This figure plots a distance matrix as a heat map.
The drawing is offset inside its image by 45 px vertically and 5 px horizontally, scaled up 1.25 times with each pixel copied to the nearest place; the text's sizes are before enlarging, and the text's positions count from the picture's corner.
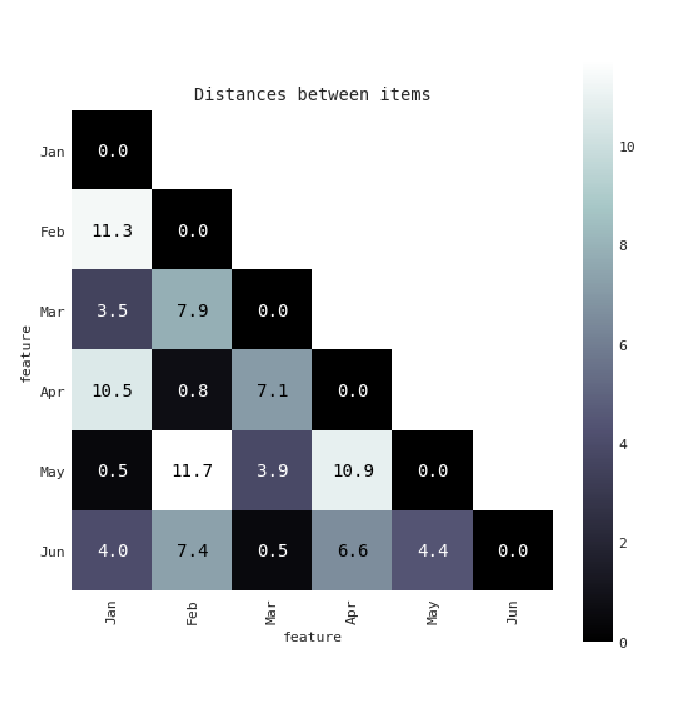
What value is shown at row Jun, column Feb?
7.4
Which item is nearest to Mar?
Jun
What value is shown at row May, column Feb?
11.7
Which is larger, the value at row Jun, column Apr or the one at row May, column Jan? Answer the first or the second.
the first
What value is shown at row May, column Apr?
10.9
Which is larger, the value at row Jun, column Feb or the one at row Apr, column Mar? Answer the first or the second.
the first
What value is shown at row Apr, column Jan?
10.5
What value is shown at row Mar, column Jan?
3.5
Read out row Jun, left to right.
4.0 7.4 0.5 6.6 4.4 0.0
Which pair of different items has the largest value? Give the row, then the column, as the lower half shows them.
May, Feb
